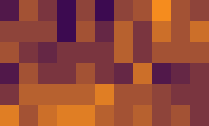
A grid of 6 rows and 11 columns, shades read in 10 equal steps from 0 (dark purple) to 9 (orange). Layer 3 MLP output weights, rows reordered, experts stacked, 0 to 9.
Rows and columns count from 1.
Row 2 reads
4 4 4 0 5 2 6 3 7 5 7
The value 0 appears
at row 1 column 4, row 1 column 6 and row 2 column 4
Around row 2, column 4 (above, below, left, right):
0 3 4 5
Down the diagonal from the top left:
1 4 2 3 6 6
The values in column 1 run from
1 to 8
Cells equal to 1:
3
